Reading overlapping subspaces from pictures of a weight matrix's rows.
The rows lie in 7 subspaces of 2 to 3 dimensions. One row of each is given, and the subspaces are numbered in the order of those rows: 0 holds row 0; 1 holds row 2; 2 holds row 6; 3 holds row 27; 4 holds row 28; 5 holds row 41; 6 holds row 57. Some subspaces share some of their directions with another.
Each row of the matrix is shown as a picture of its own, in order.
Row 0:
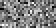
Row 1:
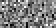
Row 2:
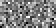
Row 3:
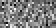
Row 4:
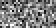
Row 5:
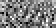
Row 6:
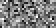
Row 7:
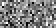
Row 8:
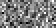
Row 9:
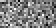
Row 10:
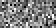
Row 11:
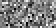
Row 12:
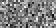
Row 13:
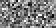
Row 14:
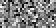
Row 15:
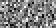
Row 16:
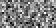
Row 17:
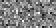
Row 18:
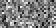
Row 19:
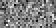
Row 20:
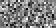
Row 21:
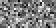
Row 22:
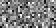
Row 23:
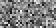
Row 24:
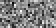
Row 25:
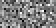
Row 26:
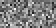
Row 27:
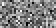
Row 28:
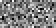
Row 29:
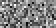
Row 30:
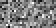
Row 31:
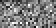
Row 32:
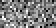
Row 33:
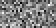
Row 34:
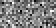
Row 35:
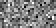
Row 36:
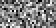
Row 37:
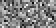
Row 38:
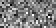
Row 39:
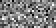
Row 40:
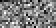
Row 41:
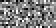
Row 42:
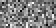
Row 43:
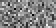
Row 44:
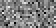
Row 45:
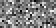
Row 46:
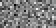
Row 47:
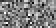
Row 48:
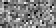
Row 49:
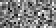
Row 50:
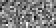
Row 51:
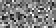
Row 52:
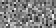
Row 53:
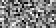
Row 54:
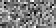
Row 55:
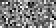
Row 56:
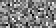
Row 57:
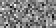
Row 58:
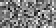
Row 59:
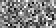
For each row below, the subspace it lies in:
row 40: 5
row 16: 1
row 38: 6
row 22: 1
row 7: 3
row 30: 2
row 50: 3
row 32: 4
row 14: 2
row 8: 1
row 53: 2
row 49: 6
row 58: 6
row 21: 2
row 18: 1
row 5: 1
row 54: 0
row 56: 4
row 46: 6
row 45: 3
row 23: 3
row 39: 4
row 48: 0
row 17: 5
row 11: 0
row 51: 4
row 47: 5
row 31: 5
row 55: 1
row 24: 3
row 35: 2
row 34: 3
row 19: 6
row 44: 1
